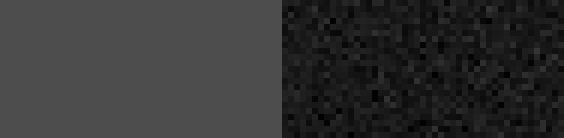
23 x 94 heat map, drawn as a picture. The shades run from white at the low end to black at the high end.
It is made of 1 by 2 panels. Panel 1,1: high, flat. Panel 1,2: very high, fine-grained, faint in contrast.
